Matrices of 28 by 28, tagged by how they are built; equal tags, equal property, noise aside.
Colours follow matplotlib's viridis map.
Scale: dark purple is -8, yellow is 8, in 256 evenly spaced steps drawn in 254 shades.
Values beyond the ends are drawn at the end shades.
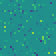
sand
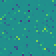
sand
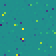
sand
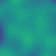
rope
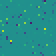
sand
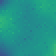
rope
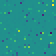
sand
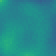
rope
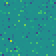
sand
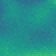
rope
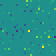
sand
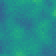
rope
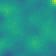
rope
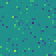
sand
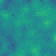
rope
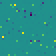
sand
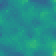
rope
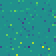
sand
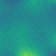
rope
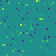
sand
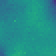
rope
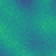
rope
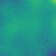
rope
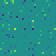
sand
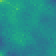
rope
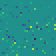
sand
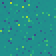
sand
